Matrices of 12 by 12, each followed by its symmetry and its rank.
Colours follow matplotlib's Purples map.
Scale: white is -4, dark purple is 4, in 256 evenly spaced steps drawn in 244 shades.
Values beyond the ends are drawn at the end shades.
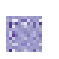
antisymmetric, rank two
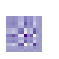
symmetric, rank one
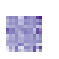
antisymmetric, rank two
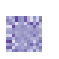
antisymmetric, rank two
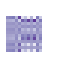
neither, rank one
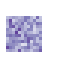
neither, full rank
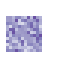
antisymmetric, full rank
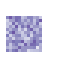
neither, full rank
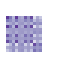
symmetric, rank one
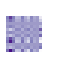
neither, rank one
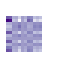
neither, rank one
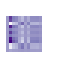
neither, rank one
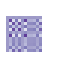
symmetric, rank one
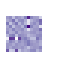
antisymmetric, rank two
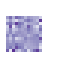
antisymmetric, rank two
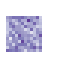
antisymmetric, full rank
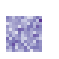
neither, full rank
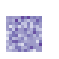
antisymmetric, full rank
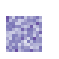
neither, full rank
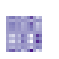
neither, rank one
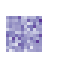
antisymmetric, full rank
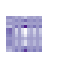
neither, rank one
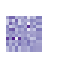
antisymmetric, rank two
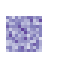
neither, full rank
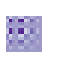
symmetric, rank one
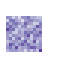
neither, full rank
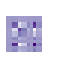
symmetric, rank one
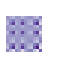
symmetric, rank one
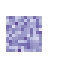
antisymmetric, full rank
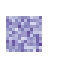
antisymmetric, full rank
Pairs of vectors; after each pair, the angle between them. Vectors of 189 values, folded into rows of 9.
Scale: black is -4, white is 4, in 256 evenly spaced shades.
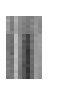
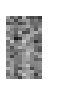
partly opposed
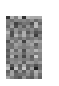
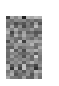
nearly parallel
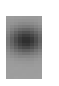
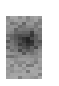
nearly parallel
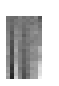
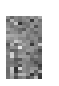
partly opposed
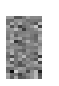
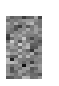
orthogonal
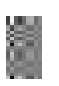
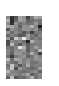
partly opposed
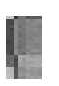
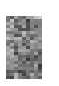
partly opposed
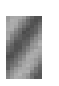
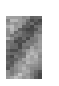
nearly parallel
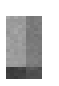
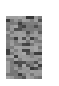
orthogonal
